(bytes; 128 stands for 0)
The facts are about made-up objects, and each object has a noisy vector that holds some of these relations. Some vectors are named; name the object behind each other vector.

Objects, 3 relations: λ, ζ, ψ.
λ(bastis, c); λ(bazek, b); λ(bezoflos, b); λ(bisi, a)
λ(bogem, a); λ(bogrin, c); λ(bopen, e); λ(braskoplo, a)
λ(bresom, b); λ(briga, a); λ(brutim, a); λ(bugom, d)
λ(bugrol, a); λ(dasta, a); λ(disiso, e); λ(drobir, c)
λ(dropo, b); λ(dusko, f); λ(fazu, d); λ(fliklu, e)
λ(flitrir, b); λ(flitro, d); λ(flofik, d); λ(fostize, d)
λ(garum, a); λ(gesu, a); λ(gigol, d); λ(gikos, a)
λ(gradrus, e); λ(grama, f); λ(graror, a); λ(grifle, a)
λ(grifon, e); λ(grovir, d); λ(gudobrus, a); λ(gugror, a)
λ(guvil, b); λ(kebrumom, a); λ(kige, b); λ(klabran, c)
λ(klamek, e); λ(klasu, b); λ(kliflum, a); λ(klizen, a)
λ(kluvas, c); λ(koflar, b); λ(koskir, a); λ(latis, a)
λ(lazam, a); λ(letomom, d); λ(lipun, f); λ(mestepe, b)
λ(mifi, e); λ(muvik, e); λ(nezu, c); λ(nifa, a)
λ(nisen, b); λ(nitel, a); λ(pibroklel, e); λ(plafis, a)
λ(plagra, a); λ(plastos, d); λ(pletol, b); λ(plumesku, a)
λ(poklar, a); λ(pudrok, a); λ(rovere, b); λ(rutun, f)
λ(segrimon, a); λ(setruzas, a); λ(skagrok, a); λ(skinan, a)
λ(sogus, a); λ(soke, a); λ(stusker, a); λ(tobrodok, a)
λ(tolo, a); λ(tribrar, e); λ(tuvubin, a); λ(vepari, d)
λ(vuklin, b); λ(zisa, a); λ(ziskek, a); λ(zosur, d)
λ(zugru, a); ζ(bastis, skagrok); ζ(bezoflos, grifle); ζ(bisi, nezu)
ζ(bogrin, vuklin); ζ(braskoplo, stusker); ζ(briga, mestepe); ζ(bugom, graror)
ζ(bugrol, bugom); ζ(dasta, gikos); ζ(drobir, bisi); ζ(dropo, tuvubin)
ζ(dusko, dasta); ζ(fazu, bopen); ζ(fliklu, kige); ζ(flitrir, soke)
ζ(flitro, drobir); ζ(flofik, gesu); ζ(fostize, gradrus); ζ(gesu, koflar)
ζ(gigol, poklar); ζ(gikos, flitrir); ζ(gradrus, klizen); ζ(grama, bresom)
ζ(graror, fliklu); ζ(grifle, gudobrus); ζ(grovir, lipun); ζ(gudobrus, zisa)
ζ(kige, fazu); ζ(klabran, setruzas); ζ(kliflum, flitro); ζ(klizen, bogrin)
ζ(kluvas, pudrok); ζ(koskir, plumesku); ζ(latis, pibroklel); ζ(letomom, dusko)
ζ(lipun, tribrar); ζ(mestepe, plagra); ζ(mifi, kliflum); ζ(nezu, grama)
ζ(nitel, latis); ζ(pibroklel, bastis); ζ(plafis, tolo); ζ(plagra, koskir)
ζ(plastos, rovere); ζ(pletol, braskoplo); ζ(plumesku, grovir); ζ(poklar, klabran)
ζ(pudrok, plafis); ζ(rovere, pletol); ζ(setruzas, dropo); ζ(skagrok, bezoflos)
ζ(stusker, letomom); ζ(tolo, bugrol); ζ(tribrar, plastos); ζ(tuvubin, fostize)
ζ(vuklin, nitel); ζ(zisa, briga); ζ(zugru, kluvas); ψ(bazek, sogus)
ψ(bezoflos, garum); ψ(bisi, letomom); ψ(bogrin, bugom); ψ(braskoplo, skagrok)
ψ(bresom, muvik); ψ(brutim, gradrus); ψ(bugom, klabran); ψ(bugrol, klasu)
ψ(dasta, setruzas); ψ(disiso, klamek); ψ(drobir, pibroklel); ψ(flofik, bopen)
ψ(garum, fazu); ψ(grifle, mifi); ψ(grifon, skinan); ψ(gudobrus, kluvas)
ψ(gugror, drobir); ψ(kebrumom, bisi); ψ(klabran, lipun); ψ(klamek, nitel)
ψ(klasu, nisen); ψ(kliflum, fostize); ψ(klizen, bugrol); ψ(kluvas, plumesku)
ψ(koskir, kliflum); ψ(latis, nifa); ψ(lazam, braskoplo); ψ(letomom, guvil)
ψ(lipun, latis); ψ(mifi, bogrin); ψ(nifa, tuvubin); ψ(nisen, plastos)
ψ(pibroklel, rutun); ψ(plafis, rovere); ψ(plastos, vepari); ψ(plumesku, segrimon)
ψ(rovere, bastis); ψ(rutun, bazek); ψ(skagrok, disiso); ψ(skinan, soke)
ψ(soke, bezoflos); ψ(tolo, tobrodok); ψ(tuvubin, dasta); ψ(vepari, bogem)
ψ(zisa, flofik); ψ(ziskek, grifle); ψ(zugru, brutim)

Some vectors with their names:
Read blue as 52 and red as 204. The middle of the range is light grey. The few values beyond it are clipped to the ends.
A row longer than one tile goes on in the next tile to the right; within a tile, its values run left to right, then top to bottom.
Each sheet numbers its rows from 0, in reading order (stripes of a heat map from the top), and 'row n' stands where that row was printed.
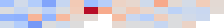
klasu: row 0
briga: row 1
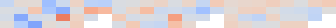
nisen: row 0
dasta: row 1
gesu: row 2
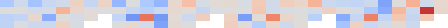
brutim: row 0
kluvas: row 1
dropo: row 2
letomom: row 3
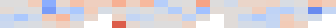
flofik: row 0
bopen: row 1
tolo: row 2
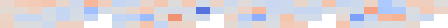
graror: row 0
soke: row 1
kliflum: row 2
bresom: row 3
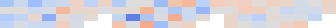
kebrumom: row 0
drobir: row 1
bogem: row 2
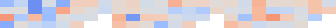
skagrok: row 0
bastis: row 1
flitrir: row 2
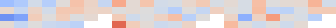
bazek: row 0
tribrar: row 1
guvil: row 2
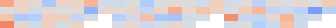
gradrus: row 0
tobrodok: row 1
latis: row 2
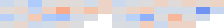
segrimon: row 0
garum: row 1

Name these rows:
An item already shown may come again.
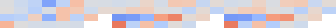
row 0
grifon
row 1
rutun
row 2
rutun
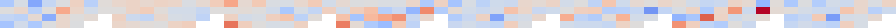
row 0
klizen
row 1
gesu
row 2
tribrar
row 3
lipun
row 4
plafis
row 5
grifle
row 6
dusko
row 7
plafis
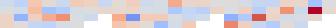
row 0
rovere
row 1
bastis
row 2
dusko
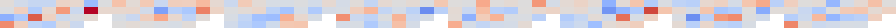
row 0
dusko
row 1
grovir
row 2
bugrol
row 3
latis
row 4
kige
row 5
plastos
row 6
bezoflos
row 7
fliklu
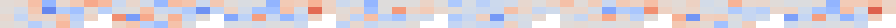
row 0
bugom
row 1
klabran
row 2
fazu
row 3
nitel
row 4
plafis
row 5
grovir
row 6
bastis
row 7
fazu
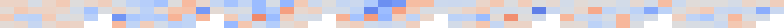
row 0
setruzas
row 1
pibroklel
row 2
braskoplo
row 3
disiso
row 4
soke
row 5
nifa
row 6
ziskek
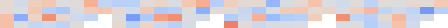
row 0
mestepe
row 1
bezoflos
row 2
fliklu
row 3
latis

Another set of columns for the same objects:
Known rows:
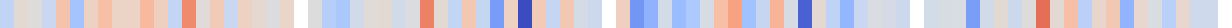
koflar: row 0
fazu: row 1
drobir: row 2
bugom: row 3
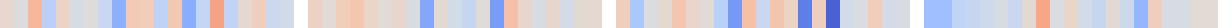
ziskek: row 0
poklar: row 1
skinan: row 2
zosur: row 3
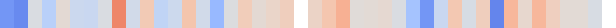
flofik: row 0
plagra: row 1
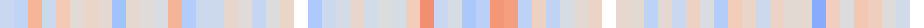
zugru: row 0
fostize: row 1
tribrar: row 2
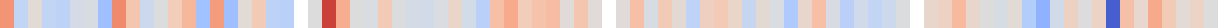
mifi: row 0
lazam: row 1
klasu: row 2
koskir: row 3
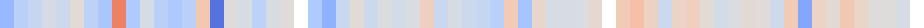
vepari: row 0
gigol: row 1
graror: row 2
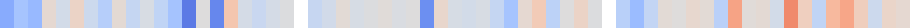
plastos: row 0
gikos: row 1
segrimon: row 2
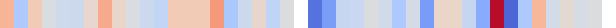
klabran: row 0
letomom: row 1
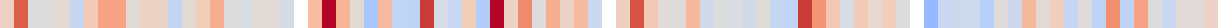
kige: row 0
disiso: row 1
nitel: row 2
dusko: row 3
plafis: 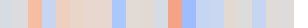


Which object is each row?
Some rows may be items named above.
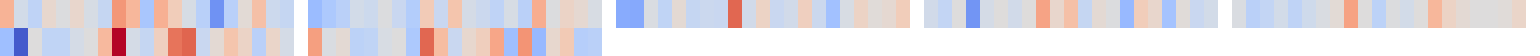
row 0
grifon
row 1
grovir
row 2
flofik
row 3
bugom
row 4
grama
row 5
kluvas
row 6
mifi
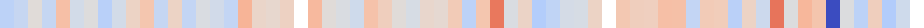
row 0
gesu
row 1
latis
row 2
bezoflos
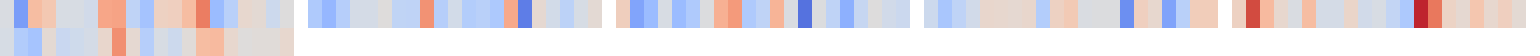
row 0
bastis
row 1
vepari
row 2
drobir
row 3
dasta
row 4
nitel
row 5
grama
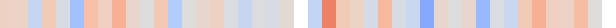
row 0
bresom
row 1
braskoplo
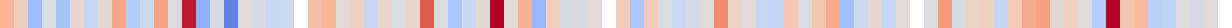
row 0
pibroklel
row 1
gradrus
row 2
klabran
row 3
vuklin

